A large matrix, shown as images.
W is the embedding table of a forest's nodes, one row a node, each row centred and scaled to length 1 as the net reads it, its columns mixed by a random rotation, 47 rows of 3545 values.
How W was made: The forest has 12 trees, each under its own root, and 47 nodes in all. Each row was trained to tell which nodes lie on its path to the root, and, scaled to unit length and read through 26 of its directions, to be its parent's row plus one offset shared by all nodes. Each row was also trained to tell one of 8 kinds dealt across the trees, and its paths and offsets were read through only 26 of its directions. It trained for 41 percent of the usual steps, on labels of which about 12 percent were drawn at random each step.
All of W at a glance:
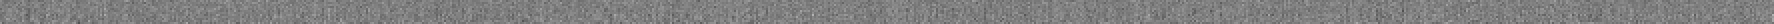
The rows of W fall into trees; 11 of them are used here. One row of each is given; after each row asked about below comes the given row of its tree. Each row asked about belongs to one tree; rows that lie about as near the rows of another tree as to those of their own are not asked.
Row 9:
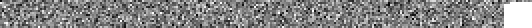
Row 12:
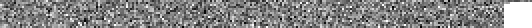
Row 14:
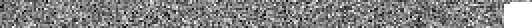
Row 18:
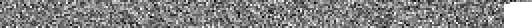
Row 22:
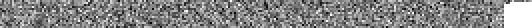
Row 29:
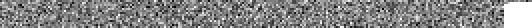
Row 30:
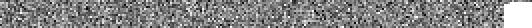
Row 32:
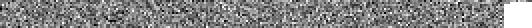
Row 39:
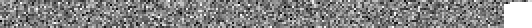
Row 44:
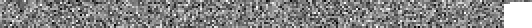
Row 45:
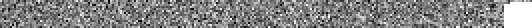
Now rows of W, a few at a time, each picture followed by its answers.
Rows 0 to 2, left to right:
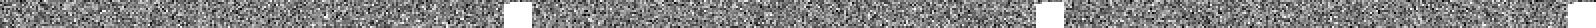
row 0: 18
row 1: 9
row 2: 30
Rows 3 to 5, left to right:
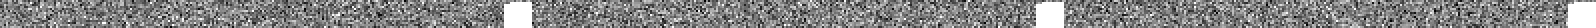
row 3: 14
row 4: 18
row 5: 44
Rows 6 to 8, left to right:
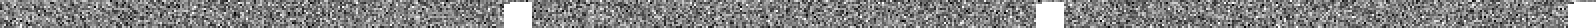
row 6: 29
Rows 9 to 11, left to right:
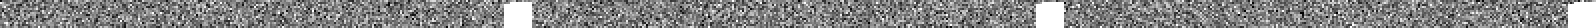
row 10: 44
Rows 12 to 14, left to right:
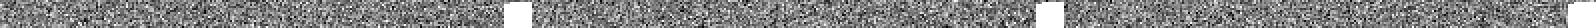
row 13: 44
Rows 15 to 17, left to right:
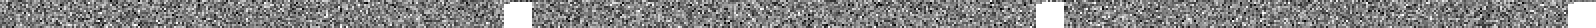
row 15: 29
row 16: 22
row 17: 14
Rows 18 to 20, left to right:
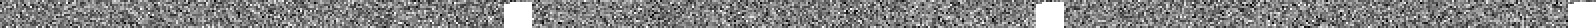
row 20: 45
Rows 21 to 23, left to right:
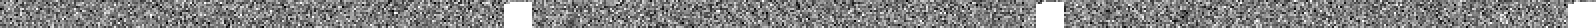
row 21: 39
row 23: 32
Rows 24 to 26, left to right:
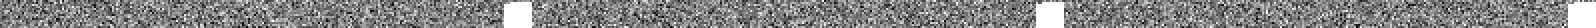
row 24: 44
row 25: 32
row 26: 22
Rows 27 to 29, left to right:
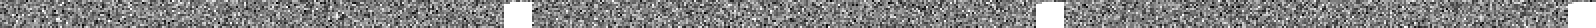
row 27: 9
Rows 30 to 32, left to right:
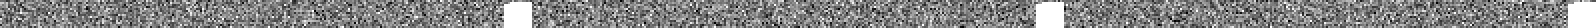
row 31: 29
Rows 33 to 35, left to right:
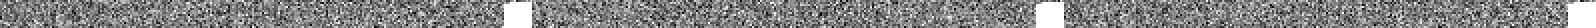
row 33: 9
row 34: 29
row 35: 9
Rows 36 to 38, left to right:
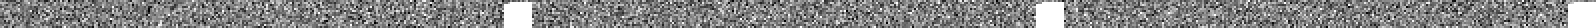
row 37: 30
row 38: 39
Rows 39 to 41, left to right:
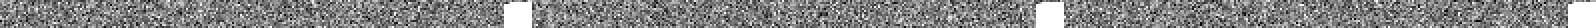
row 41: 39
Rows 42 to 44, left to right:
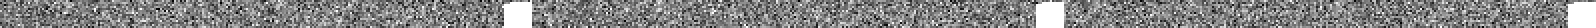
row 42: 18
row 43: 18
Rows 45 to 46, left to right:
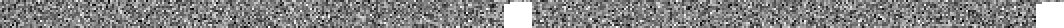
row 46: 12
